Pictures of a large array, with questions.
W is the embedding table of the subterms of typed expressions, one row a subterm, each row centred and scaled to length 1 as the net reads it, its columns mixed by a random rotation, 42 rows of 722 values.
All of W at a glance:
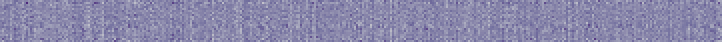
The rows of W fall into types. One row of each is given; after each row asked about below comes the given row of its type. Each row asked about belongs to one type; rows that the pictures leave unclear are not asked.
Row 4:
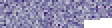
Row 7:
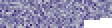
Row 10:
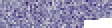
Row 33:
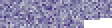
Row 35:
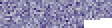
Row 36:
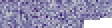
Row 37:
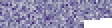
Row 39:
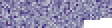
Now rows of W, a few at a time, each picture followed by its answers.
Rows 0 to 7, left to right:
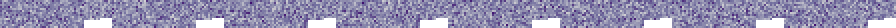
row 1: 37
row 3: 10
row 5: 7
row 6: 36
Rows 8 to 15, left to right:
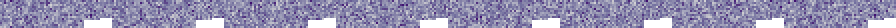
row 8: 36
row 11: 33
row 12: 37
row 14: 33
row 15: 36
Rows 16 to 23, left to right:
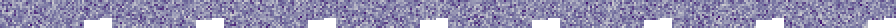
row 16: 10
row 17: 33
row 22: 36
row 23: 39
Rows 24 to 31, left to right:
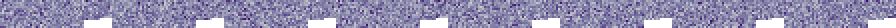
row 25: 10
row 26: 33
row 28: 33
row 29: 35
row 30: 10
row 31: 37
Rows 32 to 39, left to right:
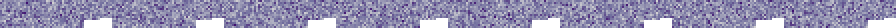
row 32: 10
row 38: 39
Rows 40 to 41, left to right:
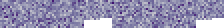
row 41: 35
